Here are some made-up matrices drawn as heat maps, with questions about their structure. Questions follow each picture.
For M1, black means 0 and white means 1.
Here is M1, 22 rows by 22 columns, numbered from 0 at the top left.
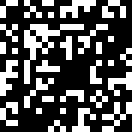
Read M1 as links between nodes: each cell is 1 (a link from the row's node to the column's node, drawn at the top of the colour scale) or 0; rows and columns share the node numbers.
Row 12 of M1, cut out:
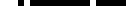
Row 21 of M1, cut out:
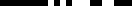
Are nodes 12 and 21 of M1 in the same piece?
yes
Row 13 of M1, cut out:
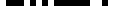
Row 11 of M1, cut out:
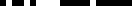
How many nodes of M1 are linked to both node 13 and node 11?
4
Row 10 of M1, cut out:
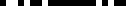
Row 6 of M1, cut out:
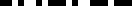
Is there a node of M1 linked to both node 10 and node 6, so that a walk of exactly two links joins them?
yes
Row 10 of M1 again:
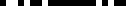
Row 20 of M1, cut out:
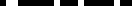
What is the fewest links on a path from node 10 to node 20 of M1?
2
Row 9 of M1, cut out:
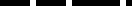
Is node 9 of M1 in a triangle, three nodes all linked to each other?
no
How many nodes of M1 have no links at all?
1
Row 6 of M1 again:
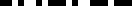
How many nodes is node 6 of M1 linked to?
8
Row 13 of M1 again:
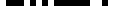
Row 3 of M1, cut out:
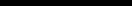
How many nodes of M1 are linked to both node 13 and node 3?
0
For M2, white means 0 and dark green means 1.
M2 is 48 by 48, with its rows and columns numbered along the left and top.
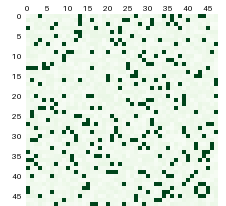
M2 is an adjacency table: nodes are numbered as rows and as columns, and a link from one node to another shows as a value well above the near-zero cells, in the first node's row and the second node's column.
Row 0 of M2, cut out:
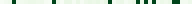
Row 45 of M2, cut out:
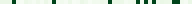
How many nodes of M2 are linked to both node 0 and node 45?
8
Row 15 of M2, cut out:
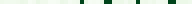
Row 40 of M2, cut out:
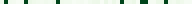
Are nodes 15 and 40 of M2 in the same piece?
yes
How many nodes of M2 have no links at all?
2
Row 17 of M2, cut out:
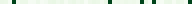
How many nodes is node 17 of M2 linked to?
5
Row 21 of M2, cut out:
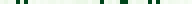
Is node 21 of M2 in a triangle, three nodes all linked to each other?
no
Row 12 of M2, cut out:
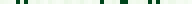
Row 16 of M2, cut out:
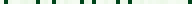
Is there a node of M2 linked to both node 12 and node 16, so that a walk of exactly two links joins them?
no
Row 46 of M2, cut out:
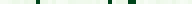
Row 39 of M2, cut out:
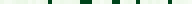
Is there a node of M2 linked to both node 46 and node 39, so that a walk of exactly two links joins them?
no
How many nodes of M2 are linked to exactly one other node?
1
